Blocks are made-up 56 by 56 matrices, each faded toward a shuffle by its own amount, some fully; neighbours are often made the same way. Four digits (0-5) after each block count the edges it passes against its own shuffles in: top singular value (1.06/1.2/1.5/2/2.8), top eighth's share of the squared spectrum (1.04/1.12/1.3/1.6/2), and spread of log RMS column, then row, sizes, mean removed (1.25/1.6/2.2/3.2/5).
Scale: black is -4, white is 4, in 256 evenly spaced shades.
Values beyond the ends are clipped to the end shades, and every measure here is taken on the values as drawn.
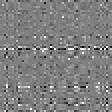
5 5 2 3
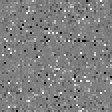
2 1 0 0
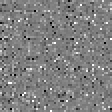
3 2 0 1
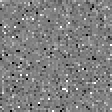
2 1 0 0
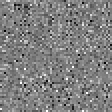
3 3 1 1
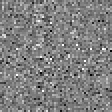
3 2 0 1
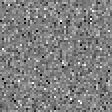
0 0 0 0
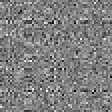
4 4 2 2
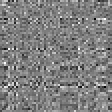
4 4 2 3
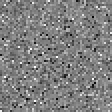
0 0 0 0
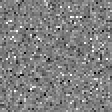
0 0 0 0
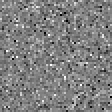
1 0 0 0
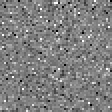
1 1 0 0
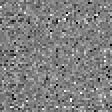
3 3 1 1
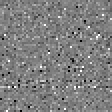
2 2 0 1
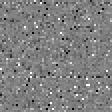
1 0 0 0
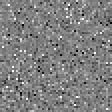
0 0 0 0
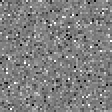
0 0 0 0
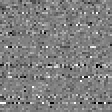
2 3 0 3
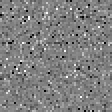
1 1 0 1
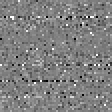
2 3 0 2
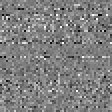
2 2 0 3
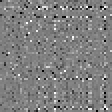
4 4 2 2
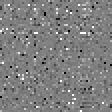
3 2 1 1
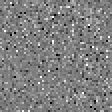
2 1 0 0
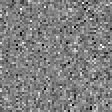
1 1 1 0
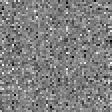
1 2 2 0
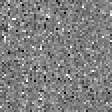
0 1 1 0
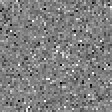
0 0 0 0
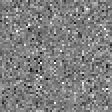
1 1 2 0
